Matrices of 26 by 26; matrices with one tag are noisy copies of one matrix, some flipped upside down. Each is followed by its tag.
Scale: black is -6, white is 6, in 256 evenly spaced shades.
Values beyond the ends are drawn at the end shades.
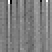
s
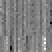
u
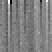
s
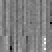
u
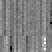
u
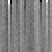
s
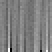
s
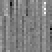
u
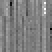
u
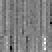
u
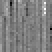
u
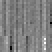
u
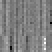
u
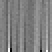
s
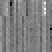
u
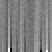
s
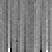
s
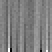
s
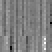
u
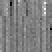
u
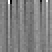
s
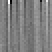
s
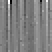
s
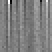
s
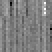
u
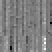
u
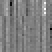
u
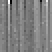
s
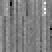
u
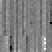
u
